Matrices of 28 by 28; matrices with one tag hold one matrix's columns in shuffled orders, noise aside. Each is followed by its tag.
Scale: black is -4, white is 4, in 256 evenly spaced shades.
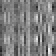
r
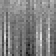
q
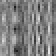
r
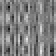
r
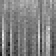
q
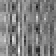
r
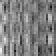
r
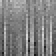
q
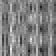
r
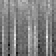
q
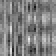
r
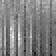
q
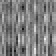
r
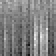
q
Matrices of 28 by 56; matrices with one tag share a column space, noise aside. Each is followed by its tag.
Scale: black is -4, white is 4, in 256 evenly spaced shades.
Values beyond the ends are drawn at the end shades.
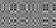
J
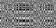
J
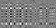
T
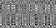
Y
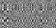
J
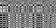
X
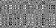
Y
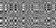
J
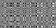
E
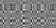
J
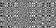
E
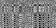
X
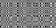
E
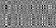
Y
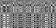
X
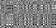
Y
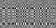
T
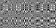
J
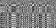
X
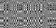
J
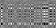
T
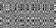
J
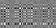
T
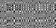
J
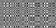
E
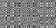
E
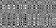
Y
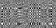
T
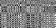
X
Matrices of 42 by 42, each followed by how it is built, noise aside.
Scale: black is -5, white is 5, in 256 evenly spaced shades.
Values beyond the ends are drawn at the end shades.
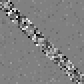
banded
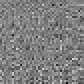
low rank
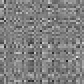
low rank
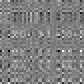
low rank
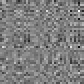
low rank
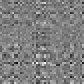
low rank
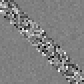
banded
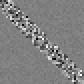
banded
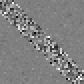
banded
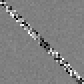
banded
